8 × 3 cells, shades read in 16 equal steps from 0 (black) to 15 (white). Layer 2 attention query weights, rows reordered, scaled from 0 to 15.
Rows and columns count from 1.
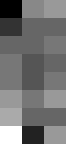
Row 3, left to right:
6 6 7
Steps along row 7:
down same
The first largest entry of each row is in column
3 2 3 1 1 1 1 1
